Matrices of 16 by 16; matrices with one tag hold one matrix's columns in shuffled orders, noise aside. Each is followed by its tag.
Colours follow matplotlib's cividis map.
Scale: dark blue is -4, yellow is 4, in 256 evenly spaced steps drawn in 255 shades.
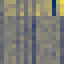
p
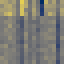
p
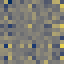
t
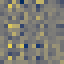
t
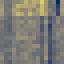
p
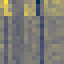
p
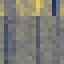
p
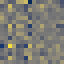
t
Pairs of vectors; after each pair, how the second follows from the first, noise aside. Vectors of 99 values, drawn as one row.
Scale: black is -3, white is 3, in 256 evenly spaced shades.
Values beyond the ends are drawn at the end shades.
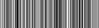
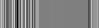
partly zeroed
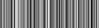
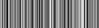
reversed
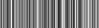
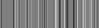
partly zeroed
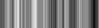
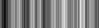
reversed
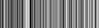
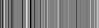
partly zeroed
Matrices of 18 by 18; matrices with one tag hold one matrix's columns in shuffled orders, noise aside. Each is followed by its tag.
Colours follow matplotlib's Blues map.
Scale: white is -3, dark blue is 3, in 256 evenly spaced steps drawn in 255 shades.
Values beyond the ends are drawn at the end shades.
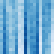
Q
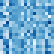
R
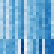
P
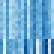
P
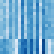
P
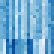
P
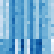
P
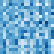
R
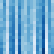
Q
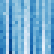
Q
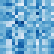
R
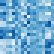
R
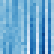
Q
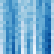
Q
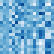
R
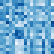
R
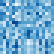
R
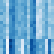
P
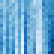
Q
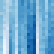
Q
